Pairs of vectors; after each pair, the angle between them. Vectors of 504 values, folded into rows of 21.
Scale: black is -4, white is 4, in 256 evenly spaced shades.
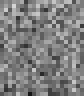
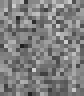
nearly parallel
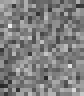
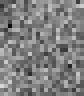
nearly opposite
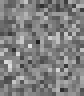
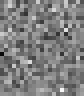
partly opposed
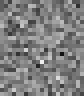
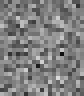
nearly parallel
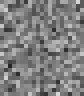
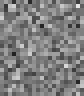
partly opposed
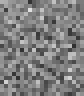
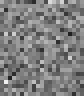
partly aligned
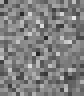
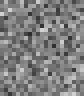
partly opposed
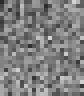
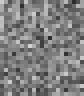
nearly opposite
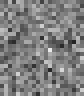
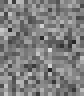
nearly parallel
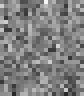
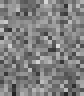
nearly parallel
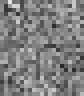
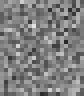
orthogonal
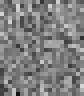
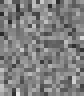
nearly opposite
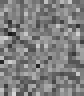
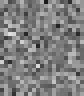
nearly opposite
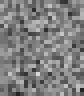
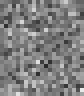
nearly opposite
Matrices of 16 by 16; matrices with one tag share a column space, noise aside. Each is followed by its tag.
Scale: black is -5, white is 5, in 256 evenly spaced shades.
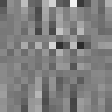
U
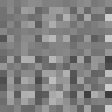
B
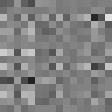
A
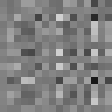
A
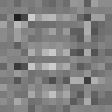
A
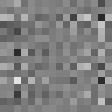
A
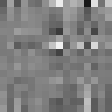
U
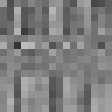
U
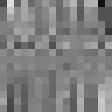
U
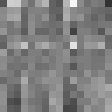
U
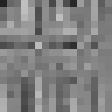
U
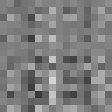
B
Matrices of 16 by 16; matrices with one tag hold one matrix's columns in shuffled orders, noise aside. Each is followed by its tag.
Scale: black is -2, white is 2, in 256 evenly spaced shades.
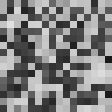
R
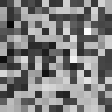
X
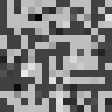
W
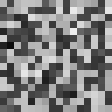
R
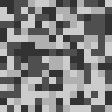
X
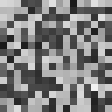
R
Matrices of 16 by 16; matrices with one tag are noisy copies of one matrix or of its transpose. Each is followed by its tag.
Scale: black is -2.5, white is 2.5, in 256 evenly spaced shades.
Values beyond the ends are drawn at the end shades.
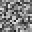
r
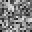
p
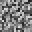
r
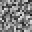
r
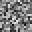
r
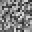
r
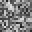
p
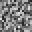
r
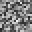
r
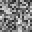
p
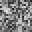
p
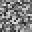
r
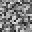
r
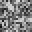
p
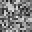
p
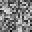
p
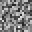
r
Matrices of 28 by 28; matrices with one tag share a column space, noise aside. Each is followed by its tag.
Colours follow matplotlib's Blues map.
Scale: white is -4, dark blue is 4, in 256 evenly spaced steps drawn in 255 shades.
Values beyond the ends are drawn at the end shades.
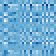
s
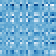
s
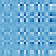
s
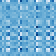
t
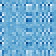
s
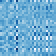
t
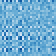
t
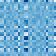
t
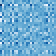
s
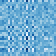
t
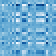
s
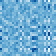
t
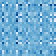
s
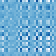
t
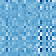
t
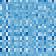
t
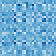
s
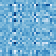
s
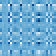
s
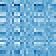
s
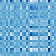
t
